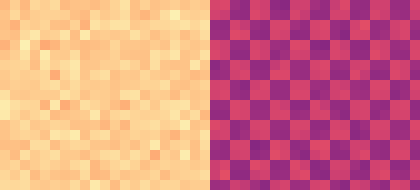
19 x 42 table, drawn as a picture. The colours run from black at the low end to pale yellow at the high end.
The table splits into one row of 2 panels. Panel 1,1: very high, fine-grained, faint in contrast. Panel 1,2: middling, checkered.
